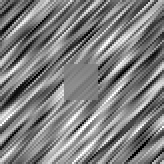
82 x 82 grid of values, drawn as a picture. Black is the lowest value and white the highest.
The halves do not mirror each other. No overall slope runs across the table. Streaks slant up to the right. No row or column stands out. The centre is the calmest part. In the centre lies a patch that is calmer than the rest.
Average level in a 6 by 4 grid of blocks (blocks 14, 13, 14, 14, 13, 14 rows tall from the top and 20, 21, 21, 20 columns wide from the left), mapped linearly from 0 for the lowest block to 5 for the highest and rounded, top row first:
1222
0232
3221
1332
3442
2531
